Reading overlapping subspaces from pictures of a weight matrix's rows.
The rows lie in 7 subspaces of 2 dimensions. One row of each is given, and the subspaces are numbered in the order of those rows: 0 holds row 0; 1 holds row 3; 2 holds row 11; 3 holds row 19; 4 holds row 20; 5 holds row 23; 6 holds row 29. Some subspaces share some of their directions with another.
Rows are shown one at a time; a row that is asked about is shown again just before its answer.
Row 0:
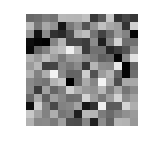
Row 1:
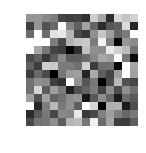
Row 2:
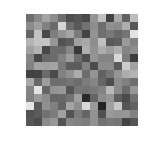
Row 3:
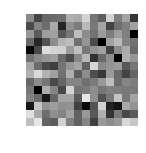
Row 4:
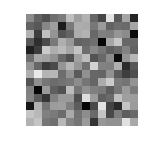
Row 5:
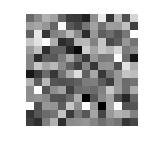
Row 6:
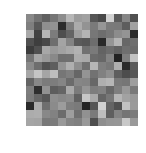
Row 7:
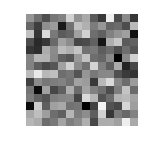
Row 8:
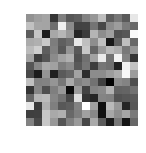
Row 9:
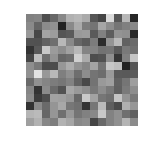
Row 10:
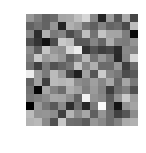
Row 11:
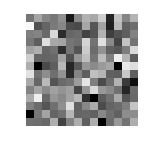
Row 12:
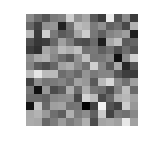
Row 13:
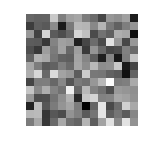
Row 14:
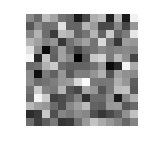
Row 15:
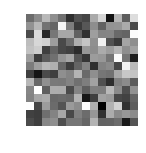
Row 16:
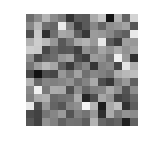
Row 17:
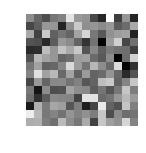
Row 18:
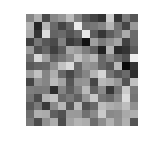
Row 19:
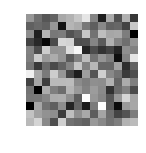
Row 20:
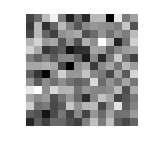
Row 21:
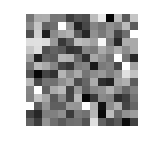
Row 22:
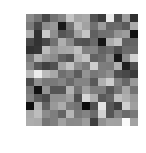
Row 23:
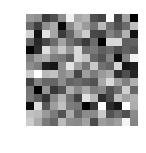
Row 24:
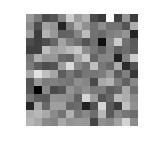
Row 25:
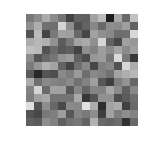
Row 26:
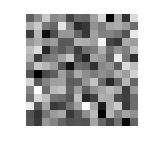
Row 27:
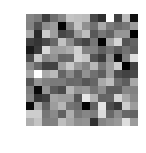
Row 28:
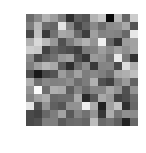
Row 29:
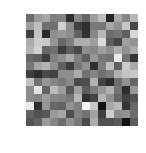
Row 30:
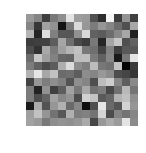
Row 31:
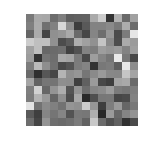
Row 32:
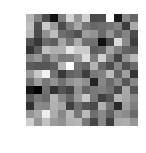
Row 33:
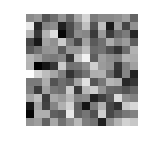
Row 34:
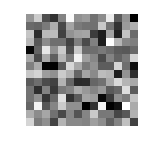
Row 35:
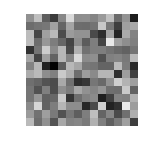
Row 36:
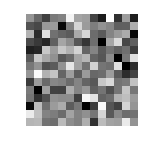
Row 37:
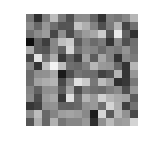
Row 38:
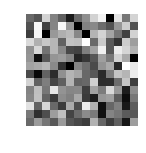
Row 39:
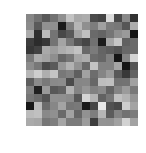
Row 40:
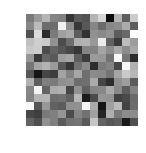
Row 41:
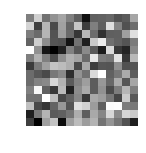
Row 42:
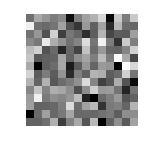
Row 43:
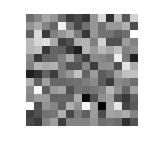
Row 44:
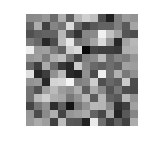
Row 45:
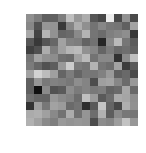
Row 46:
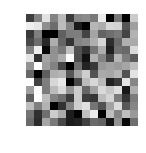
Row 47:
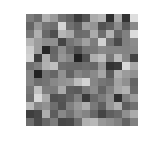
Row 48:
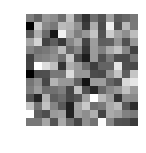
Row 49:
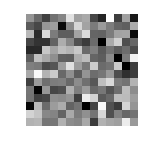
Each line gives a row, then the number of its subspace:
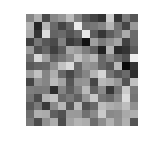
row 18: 1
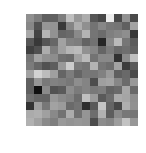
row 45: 4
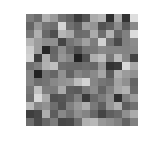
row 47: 6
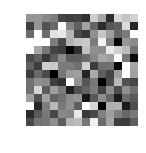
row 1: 0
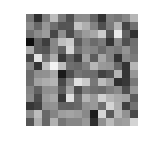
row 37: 5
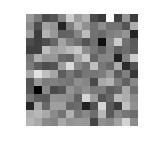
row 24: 4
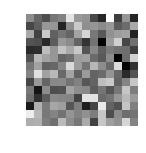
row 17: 2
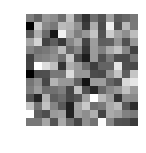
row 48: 2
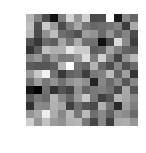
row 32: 4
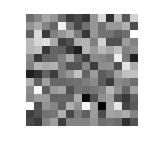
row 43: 3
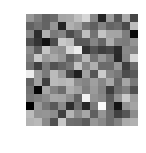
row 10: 3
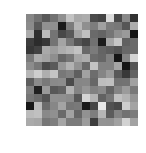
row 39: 0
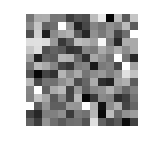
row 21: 5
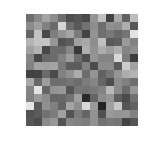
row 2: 3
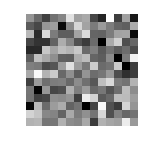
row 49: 2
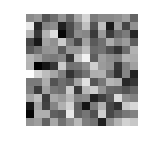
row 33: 2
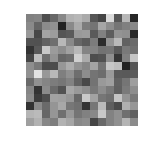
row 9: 6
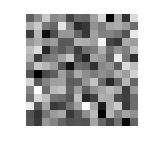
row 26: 0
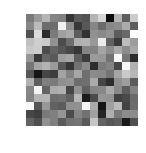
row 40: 5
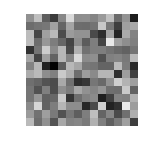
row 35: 5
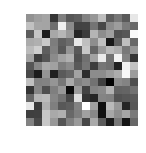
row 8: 4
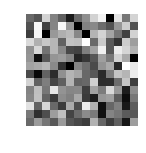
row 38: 1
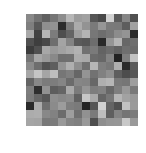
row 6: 0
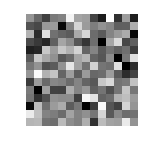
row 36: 2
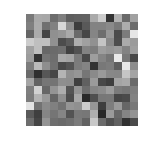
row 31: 5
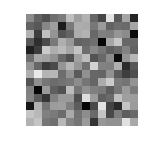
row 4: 1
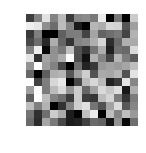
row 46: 0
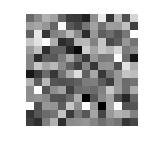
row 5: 3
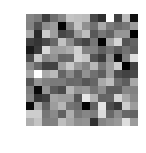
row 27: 6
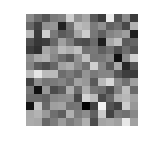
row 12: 6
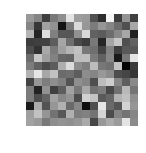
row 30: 1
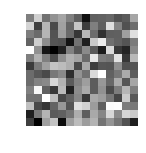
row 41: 1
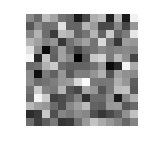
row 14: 6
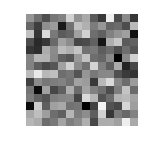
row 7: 6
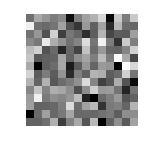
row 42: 2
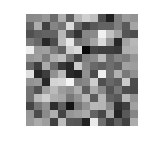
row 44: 3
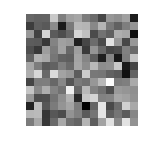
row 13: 4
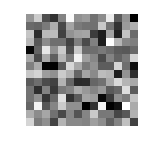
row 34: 5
